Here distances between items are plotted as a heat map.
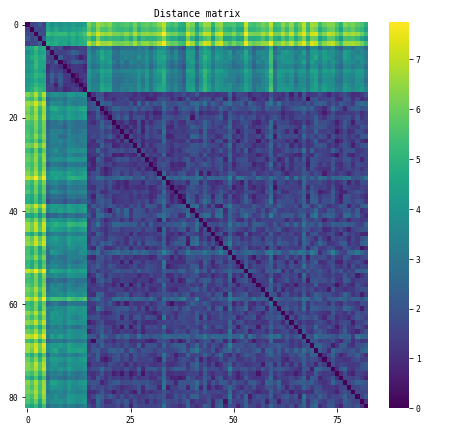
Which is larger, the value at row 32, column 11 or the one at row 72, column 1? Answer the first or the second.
the second
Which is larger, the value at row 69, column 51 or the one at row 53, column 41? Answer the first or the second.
the second
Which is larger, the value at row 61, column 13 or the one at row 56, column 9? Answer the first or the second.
the first
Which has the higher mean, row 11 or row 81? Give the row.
11
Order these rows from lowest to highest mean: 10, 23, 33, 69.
23, 69, 33, 10
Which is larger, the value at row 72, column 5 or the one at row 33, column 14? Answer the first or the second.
the second
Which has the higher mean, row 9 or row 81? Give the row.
9
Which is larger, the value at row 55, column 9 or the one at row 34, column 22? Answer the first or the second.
the first
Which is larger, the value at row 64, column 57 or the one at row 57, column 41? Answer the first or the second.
the second
